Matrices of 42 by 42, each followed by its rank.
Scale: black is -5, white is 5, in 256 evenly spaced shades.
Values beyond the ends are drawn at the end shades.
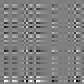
one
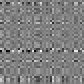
two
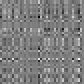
two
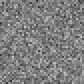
full rank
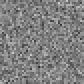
full rank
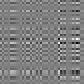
one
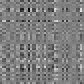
two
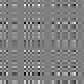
one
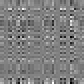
two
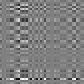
one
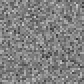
full rank
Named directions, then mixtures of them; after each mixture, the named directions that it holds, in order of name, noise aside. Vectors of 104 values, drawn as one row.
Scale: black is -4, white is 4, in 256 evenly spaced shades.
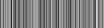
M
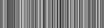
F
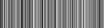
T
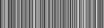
F, M, T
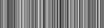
F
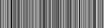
F, M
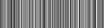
F, M, T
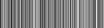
F, M, T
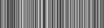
F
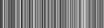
F, T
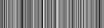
F, M, T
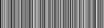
F, M, T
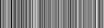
M, T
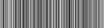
F, M, T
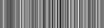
F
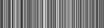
M, T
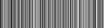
F, M, T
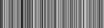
T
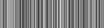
F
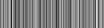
M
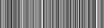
F, M, T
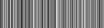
T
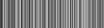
F, T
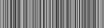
F, M, T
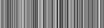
F, M, T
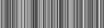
F, M, T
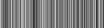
M, T
